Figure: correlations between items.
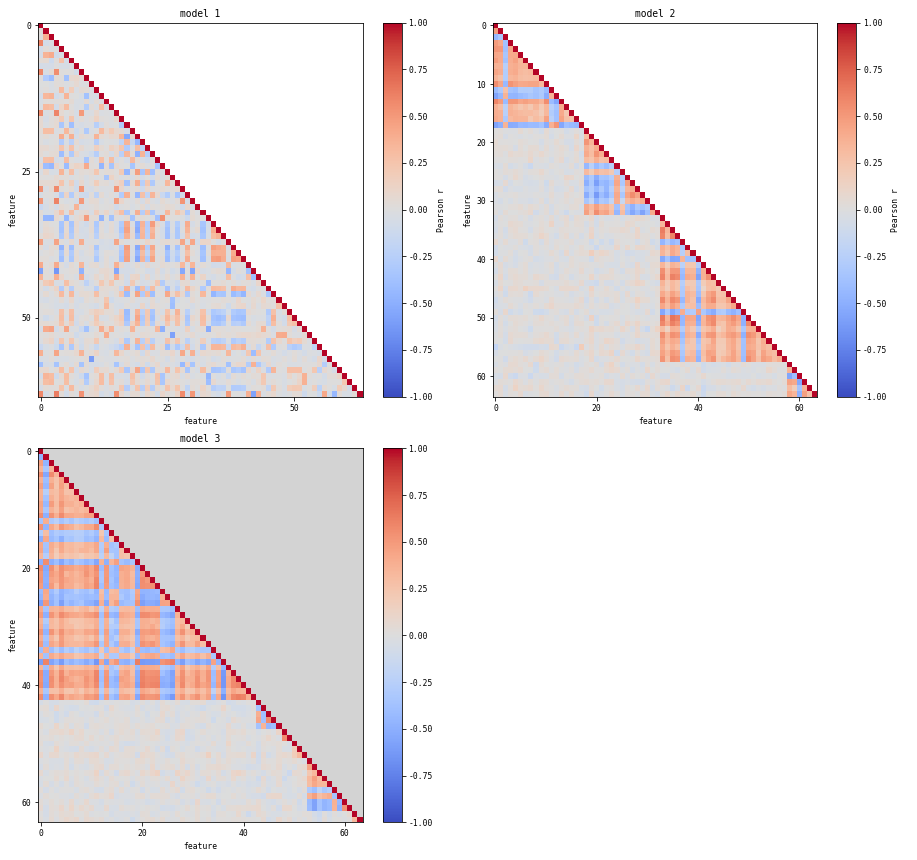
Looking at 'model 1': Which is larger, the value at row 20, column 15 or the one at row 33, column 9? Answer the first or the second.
the second
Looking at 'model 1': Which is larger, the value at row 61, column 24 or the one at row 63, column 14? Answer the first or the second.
the second
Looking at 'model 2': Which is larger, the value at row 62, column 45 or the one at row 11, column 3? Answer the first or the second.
the first
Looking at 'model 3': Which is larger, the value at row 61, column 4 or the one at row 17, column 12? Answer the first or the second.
the first
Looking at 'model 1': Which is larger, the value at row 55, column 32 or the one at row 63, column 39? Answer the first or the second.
the second
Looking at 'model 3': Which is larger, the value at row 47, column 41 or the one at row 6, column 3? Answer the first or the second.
the second
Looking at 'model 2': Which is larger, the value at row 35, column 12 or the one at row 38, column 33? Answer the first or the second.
the second
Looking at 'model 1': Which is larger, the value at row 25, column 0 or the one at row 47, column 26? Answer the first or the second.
the first
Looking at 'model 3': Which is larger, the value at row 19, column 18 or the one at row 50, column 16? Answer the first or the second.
the second
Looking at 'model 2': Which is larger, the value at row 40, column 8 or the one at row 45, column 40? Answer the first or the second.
the first
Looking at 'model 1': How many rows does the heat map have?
64
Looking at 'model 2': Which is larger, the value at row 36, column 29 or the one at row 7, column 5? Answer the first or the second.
the second
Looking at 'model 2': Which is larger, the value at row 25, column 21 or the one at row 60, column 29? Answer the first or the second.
the first
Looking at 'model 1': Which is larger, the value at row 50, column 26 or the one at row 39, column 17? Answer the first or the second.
the second
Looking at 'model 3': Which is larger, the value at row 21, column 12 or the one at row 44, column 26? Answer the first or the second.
the second
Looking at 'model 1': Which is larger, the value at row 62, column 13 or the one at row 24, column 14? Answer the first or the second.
the first
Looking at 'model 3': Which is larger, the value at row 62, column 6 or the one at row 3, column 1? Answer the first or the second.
the first
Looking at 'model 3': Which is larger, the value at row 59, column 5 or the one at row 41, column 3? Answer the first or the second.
the second
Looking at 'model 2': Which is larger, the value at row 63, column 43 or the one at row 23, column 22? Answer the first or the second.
the second
